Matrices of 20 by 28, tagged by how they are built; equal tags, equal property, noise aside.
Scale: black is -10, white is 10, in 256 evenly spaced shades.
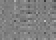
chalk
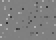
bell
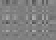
chalk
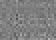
chalk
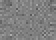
chalk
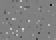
bell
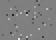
bell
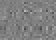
chalk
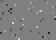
bell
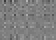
chalk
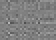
chalk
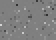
bell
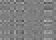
chalk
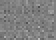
chalk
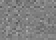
chalk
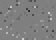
bell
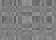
chalk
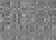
chalk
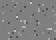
bell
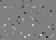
bell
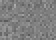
chalk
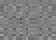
chalk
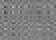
chalk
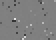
bell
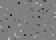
bell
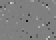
bell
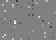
bell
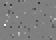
bell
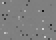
bell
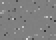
bell
